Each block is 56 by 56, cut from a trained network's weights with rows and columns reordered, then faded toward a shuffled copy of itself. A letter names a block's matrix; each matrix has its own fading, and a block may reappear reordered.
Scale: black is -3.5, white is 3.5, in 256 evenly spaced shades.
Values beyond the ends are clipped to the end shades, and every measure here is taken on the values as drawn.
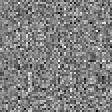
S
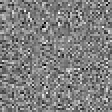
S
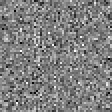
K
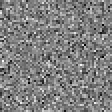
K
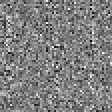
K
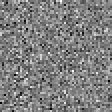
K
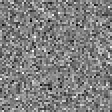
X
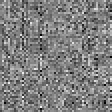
S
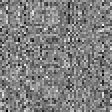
S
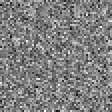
X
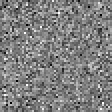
K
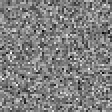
X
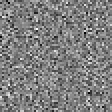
S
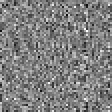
S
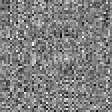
S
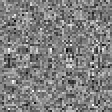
S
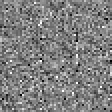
K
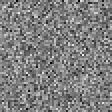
X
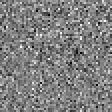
K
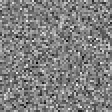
X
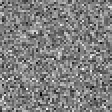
X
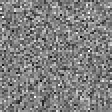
X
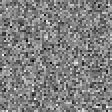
X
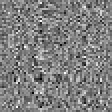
S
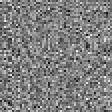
S
